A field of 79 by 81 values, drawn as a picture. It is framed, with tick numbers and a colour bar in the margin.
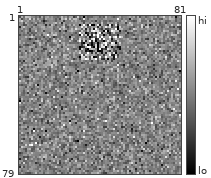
Roughest part: top middle. Mirror symmetry: none. Grain: fine. Odd patch: rougher, in the top middle. Stripes: none. Odd rows or columns: none. Slope: none.
